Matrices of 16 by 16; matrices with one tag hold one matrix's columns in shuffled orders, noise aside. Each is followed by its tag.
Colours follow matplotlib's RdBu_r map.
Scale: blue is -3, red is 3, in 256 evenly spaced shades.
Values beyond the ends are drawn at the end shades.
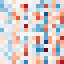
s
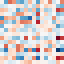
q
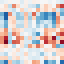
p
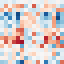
p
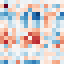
p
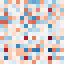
q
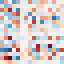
q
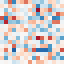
q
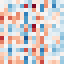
s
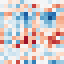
p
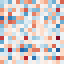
q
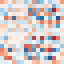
q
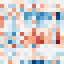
p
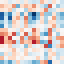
p
